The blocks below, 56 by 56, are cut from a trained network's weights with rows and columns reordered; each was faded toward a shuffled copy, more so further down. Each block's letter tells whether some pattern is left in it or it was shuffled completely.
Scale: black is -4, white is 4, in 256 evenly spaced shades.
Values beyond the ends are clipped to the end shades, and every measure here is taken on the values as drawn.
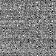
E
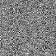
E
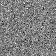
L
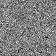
L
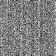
E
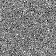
L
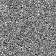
E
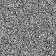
L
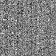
E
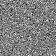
L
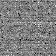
E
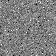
L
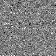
E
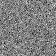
L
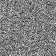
L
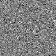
E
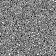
L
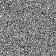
L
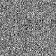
E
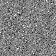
L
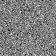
L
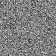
L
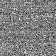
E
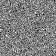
L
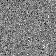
L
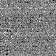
E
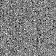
E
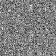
E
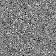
E
